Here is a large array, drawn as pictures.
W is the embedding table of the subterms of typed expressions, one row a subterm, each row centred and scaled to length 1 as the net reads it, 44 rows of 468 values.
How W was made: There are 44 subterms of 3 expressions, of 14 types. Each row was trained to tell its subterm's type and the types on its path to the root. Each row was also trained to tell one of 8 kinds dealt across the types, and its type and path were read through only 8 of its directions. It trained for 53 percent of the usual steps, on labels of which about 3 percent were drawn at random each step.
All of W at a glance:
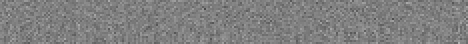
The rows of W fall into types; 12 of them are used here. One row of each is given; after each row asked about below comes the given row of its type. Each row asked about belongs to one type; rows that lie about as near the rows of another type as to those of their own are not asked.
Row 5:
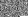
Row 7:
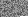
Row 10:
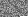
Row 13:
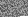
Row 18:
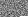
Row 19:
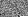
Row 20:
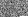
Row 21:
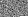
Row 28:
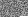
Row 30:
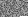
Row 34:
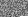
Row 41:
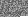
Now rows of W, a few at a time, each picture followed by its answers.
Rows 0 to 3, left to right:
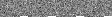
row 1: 21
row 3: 19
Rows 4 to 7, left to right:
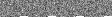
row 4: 30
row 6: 21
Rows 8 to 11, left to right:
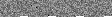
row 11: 20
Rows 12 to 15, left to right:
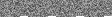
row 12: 21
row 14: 20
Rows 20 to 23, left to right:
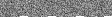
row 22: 18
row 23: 34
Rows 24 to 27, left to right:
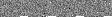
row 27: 30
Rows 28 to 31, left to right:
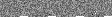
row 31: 5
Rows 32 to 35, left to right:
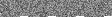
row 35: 19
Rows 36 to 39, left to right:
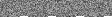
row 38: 10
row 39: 28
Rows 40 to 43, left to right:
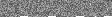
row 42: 19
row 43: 28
